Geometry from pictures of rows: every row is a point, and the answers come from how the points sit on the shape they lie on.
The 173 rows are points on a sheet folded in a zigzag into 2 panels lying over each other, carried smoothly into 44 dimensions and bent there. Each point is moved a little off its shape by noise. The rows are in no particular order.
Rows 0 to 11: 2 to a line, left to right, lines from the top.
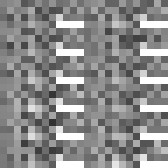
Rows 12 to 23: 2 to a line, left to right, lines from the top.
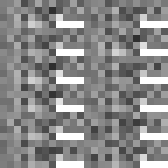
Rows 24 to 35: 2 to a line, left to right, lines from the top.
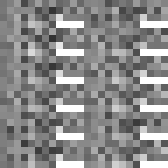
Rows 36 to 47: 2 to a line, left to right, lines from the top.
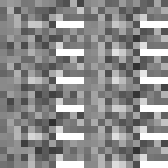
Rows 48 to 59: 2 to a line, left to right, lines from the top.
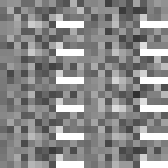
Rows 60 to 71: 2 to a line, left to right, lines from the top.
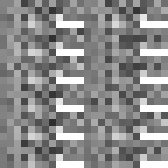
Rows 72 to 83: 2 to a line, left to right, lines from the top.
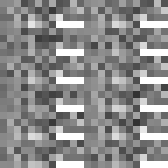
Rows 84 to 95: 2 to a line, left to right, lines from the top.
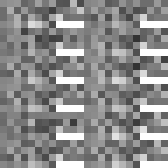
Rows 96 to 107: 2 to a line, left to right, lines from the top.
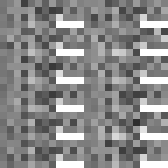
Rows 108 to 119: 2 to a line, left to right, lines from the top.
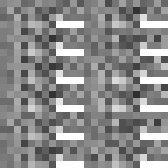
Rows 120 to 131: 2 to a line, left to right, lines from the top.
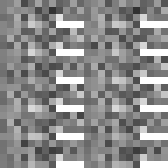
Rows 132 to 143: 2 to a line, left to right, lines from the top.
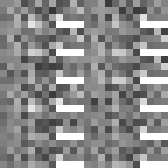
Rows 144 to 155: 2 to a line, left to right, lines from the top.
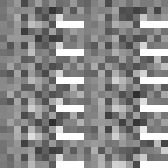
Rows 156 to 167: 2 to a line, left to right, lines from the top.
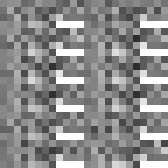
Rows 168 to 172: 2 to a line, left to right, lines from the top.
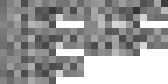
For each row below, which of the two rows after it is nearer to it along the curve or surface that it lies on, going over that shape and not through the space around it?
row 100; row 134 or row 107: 107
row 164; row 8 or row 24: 8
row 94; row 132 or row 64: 64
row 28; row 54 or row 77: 77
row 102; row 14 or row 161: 161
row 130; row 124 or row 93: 93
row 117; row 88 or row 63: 88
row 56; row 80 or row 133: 80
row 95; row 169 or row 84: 84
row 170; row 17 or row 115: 17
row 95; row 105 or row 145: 105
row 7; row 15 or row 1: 1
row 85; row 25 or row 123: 123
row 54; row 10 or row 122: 122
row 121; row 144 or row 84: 144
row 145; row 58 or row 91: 58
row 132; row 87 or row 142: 87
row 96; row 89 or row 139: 89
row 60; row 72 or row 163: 163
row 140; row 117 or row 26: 26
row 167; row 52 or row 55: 55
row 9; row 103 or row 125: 125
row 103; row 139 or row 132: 132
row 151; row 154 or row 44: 44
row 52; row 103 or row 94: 94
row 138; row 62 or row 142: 62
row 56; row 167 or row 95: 95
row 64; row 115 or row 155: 155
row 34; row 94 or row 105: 105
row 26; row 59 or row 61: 61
